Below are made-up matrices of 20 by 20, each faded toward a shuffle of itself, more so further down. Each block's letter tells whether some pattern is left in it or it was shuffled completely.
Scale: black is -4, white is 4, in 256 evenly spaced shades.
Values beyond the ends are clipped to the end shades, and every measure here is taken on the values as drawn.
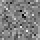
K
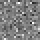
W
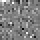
W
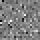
W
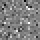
K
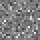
K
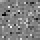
K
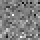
W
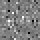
W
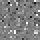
W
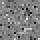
K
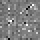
W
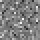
K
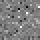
K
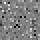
K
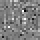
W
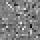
K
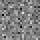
K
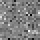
W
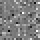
W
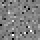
K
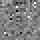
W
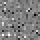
K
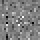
W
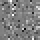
W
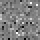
K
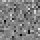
K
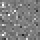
W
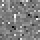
K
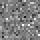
K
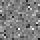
K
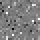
K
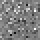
W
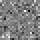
W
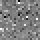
K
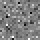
K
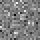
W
